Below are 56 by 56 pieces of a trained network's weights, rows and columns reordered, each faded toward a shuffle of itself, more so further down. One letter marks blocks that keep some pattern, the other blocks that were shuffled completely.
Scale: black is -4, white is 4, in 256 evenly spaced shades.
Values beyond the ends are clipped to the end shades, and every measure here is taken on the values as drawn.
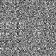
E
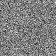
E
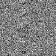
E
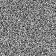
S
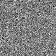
S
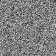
S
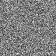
S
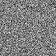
E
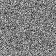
S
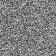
S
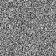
E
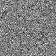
E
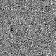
E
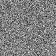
S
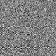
E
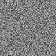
E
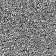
S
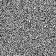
E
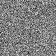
S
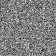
S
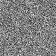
S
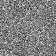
S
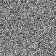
E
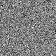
S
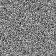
S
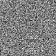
E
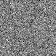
S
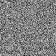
E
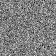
S
